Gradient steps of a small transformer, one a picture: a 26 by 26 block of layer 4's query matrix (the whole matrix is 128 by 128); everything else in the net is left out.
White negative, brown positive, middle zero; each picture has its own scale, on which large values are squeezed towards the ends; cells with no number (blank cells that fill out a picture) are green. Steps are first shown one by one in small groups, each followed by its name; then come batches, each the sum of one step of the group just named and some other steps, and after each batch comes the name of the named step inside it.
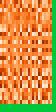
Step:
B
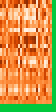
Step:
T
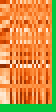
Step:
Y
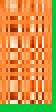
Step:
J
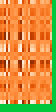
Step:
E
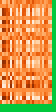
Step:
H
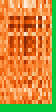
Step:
B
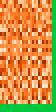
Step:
B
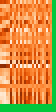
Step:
Y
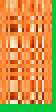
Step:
J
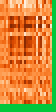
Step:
Y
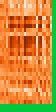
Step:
T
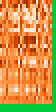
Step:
T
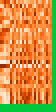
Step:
Y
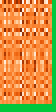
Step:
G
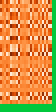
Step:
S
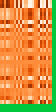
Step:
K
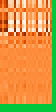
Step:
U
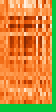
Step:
U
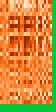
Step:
S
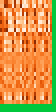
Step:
U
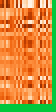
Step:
K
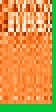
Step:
U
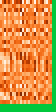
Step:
G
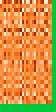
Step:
G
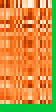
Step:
K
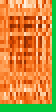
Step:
U
